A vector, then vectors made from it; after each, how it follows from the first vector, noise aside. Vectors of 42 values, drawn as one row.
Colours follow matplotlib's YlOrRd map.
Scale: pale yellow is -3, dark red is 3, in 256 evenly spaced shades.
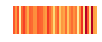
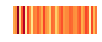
reversed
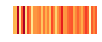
reversed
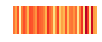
copied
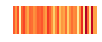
copied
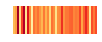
reversed
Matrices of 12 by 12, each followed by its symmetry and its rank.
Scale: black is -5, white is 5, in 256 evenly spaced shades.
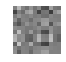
antisymmetric, rank two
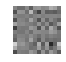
neither, rank two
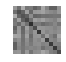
symmetric, full rank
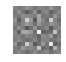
symmetric, rank two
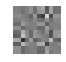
antisymmetric, rank two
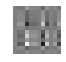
neither, rank one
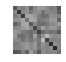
symmetric, full rank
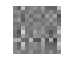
neither, rank two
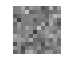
antisymmetric, full rank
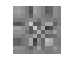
symmetric, rank two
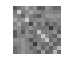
symmetric, full rank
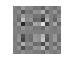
neither, rank one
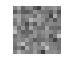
antisymmetric, full rank
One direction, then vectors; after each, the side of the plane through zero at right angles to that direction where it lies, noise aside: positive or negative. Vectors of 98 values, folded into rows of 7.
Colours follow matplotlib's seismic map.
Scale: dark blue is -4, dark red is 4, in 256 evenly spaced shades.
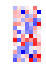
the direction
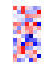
negative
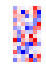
positive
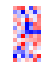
positive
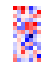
negative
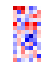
negative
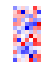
positive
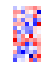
positive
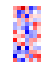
positive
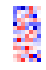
negative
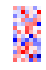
negative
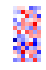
negative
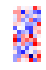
positive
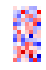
negative
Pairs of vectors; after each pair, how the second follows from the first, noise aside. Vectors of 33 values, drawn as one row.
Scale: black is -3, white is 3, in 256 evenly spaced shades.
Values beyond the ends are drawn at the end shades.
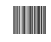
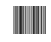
sign-scrambled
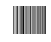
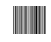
shuffled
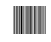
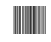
sign-scrambled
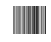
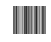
shuffled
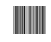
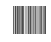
sign-scrambled
